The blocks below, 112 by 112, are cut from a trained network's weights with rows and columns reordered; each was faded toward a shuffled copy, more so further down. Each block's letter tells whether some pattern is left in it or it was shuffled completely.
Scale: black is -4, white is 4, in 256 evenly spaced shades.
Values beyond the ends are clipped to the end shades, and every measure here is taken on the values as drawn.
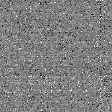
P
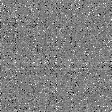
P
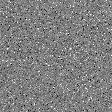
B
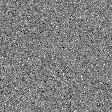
B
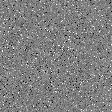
B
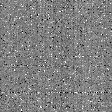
P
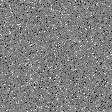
B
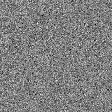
P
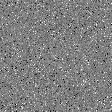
B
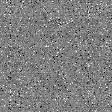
P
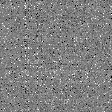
P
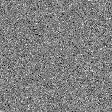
P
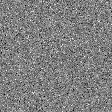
B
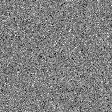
P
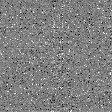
P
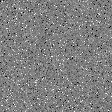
B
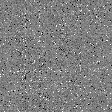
P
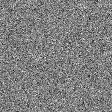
P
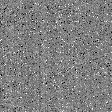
P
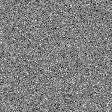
P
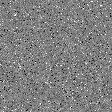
B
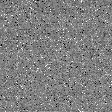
P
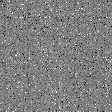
P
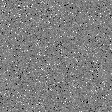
B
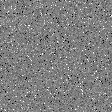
B
